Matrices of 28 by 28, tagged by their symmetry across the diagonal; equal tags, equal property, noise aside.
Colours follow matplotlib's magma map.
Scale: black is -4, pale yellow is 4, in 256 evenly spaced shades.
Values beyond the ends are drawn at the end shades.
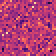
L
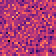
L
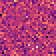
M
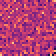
L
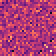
L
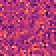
M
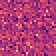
M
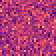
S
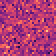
S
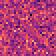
M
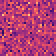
S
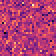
M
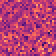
L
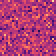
S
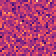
M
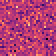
S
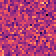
S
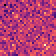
L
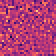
M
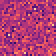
L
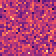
S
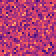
L
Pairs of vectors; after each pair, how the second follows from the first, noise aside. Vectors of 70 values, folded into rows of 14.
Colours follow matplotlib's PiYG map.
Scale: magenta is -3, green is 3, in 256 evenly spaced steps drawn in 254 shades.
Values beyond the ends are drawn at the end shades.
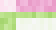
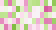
shuffled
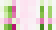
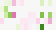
partly zeroed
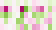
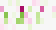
partly zeroed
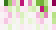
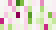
shuffled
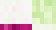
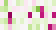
shuffled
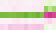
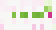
partly zeroed
